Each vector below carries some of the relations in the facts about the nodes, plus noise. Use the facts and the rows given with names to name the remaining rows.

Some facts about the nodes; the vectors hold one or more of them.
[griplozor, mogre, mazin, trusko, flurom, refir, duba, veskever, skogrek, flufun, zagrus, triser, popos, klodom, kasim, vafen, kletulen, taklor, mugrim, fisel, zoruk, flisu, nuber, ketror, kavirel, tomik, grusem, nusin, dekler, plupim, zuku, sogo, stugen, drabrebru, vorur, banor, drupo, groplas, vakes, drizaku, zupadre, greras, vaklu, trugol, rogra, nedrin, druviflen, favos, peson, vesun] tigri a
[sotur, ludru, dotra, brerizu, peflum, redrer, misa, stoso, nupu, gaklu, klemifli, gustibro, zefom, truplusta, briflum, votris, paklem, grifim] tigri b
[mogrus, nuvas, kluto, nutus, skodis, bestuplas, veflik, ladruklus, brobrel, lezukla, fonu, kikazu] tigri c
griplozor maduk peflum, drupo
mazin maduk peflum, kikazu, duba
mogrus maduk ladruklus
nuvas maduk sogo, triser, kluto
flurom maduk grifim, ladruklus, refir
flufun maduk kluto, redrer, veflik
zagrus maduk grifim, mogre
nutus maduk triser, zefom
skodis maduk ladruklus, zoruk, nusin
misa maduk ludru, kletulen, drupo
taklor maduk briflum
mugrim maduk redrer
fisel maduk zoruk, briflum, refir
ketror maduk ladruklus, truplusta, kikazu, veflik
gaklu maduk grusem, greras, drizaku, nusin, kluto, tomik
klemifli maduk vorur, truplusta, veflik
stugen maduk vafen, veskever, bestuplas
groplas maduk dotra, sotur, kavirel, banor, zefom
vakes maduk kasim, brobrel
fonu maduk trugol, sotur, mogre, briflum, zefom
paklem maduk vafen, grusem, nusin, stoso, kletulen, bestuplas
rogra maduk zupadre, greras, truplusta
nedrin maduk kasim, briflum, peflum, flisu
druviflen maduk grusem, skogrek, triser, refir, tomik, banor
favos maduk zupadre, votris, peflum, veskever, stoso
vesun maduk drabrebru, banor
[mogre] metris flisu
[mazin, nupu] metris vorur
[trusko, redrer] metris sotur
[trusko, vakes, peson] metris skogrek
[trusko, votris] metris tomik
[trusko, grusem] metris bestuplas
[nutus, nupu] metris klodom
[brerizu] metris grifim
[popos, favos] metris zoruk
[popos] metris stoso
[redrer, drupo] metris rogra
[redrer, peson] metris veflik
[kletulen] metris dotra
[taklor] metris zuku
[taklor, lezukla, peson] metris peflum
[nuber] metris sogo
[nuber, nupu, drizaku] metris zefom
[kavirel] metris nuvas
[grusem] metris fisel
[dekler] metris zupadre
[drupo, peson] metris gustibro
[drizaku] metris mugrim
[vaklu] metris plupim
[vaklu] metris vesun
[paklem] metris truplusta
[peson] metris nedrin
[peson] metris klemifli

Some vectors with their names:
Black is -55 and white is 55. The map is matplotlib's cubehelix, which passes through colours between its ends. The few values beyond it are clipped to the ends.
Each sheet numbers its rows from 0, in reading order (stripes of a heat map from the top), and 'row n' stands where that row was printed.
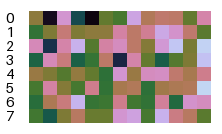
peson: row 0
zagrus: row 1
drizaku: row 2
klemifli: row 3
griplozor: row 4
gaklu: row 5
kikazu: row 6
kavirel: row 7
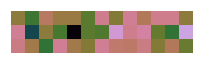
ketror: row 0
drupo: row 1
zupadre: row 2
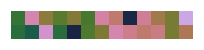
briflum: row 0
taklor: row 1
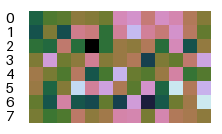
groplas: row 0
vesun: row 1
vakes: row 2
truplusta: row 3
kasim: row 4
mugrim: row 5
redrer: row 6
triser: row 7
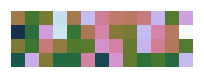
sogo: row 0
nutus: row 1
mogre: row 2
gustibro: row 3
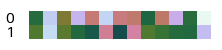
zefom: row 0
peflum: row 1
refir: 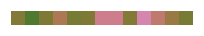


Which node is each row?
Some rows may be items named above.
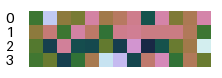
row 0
grifim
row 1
plupim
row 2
redrer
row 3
zoruk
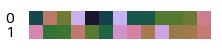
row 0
brobrel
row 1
kletulen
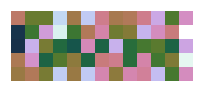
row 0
sogo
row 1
nutus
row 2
sotur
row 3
ludru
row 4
klodom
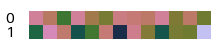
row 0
zupadre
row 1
klemifli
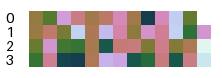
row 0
nupu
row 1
klodom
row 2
misa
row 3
stoso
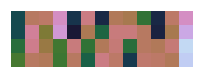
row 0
veflik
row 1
bestuplas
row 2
gaklu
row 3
brerizu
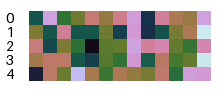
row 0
dotra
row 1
redrer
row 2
drupo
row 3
votris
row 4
nuvas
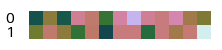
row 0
vesun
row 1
paklem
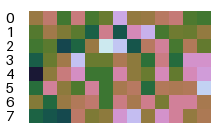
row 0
flisu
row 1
rogra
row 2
zoruk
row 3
kluto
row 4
fonu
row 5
gaklu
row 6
flufun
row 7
drabrebru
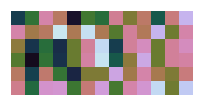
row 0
lezukla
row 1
vorur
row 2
favos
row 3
popos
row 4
grusem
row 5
mazin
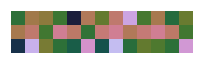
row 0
nedrin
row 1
plupim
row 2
sotur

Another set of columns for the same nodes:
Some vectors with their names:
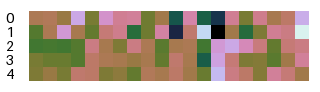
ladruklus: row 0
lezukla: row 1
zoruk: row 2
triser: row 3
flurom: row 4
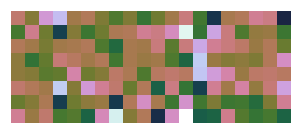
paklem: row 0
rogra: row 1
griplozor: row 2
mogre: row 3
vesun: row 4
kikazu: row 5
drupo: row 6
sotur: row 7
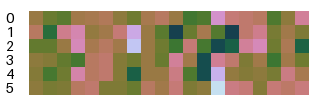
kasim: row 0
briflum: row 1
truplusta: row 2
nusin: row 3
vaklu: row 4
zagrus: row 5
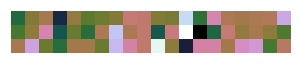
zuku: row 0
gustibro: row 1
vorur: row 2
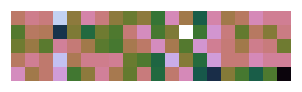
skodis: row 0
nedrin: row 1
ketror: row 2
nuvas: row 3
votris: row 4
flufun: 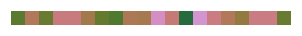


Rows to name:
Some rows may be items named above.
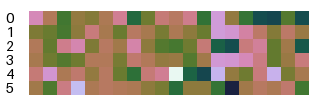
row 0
grusem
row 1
plupim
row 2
ludru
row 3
flisu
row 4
mazin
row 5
brerizu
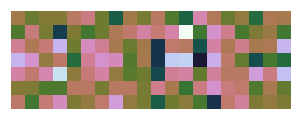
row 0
kletulen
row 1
rogra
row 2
brobrel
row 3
bestuplas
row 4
fonu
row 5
zupadre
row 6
briflum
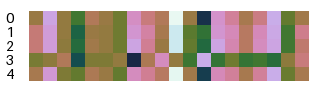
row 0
mugrim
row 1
klodom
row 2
klodom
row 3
drupo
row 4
mugrim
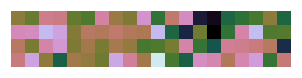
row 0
redrer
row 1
nupu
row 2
misa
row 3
klodom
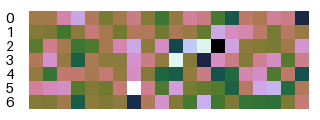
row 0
gaklu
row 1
plupim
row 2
veflik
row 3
sogo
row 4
stoso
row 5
zefom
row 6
drupo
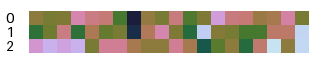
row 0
favos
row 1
taklor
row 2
nutus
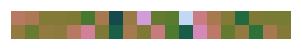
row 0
vakes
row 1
kletulen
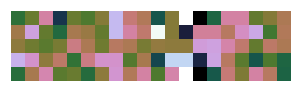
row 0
peflum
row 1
vorur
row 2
plupim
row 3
bestuplas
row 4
klemifli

